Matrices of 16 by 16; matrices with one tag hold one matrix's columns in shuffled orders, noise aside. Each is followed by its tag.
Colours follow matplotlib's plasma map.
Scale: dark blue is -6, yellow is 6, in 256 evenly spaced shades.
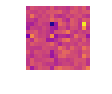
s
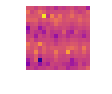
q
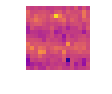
q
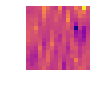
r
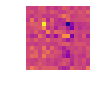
s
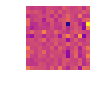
s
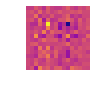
s
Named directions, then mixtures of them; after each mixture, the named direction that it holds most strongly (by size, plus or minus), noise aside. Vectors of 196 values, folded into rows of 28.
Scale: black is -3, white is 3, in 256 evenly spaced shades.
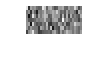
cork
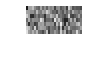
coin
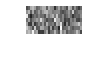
coin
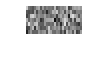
coin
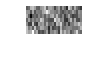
coin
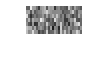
coin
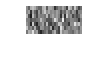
cork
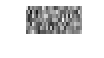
cork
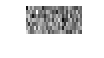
coin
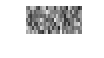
coin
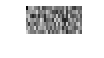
coin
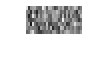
cork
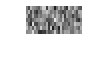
cork
